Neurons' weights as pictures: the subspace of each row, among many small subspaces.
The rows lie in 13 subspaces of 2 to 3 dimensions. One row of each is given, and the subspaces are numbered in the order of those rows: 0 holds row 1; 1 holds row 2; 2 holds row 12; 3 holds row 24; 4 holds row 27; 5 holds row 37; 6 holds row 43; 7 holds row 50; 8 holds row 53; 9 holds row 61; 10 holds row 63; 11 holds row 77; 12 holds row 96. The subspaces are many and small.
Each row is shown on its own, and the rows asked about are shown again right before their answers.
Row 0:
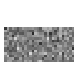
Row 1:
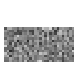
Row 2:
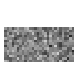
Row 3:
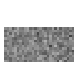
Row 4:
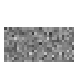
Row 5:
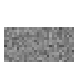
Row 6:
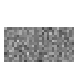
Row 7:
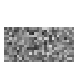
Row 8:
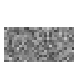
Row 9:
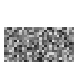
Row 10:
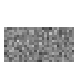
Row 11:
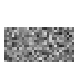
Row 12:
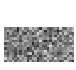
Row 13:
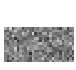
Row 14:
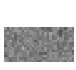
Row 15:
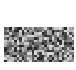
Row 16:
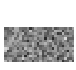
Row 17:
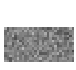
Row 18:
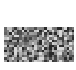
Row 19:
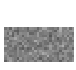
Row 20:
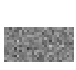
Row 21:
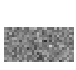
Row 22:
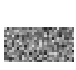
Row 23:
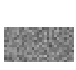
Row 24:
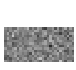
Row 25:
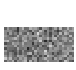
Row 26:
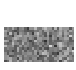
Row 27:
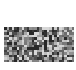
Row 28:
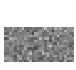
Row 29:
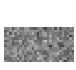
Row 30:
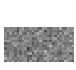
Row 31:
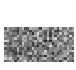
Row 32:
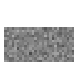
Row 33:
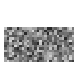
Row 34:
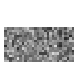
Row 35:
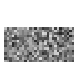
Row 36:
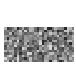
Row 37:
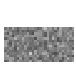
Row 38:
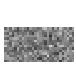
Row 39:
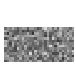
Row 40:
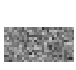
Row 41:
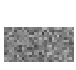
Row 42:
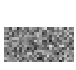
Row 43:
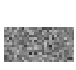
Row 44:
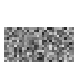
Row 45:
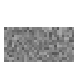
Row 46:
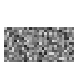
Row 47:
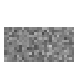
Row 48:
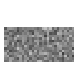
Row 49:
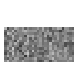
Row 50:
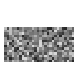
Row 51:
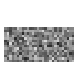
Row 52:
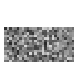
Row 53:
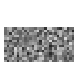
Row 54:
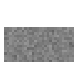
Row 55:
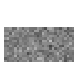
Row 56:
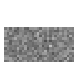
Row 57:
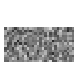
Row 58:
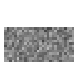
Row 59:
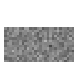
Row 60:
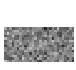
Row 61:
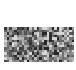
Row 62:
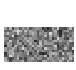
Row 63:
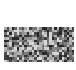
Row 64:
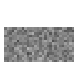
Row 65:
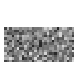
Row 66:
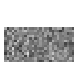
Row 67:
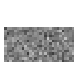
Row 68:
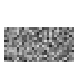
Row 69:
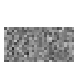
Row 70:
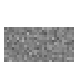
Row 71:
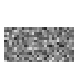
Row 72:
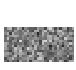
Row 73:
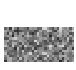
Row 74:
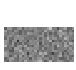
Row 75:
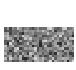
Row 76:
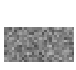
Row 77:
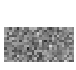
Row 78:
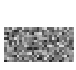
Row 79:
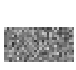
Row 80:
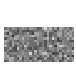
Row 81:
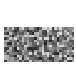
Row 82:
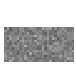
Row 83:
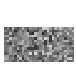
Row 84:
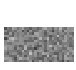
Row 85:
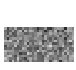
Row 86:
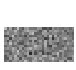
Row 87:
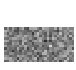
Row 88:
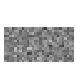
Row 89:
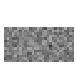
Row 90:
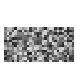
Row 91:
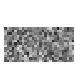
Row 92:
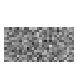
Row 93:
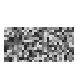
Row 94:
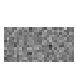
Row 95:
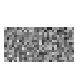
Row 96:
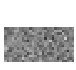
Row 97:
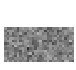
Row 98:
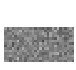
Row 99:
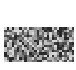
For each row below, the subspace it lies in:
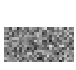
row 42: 10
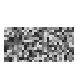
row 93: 12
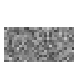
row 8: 11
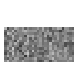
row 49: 6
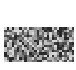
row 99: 8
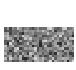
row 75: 7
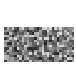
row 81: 12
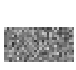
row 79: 9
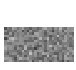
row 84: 12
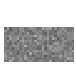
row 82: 6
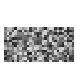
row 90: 9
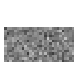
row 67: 12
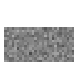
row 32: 5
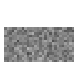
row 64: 12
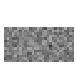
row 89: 3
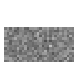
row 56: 11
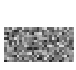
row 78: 7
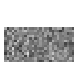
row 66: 6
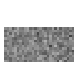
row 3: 1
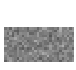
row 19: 8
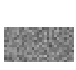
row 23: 2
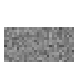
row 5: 10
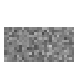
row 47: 4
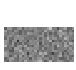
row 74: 5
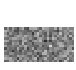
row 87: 11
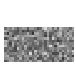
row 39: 5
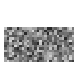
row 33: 11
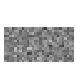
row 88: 5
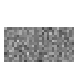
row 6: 0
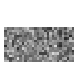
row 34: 1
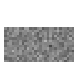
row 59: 11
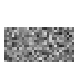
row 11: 3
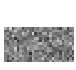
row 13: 0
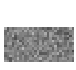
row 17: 3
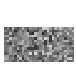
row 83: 4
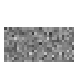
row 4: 0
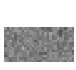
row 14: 8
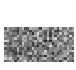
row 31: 2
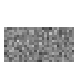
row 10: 0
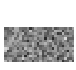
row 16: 12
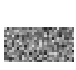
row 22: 7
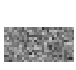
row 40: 6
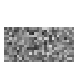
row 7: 4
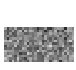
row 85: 9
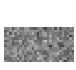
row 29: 1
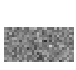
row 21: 1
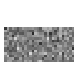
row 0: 0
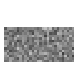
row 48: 0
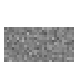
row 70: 6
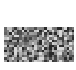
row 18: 8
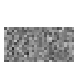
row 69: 6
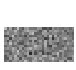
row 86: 6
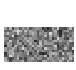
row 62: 8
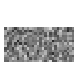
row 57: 12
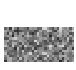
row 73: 8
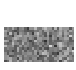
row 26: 1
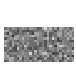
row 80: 5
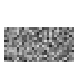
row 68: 2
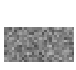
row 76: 4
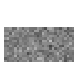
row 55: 10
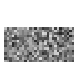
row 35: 9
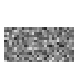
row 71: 7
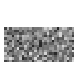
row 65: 7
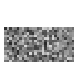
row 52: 6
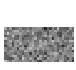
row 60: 7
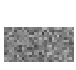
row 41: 4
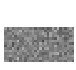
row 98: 9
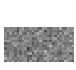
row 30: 2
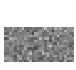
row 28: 12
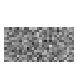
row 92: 11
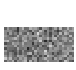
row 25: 2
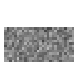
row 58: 9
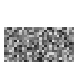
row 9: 5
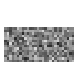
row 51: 7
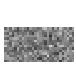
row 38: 10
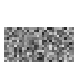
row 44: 10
